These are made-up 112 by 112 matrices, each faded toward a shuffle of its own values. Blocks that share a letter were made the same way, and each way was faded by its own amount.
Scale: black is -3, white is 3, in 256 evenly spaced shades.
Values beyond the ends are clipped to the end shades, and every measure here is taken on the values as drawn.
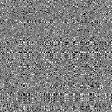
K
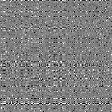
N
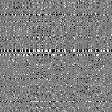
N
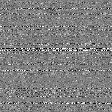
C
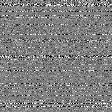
C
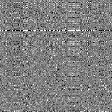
K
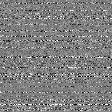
C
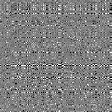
N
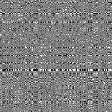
N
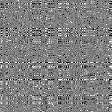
N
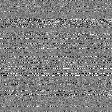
C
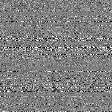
C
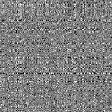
K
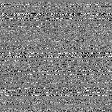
C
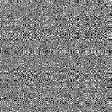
K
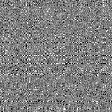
K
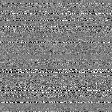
C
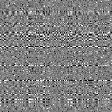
N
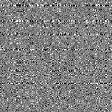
K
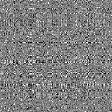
K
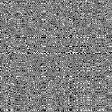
K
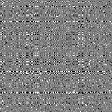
N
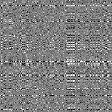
N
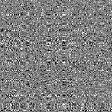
K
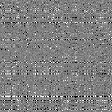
N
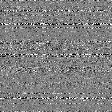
C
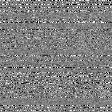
C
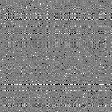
N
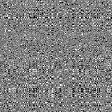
K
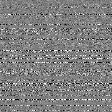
C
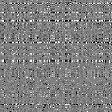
N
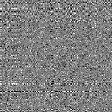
K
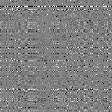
N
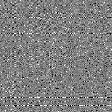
K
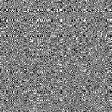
K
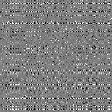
N
